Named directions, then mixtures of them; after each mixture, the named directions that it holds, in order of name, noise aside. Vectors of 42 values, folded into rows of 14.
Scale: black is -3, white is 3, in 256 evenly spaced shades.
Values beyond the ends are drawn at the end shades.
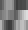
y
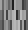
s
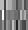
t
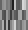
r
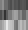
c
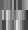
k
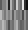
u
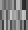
r, s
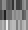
c, r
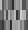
s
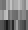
c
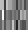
t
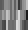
k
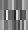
s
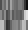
k, u, y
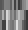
k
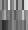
c, u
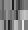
r, s, y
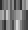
k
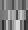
k, s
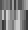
k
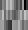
t, u, y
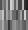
t, u, y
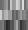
c, u
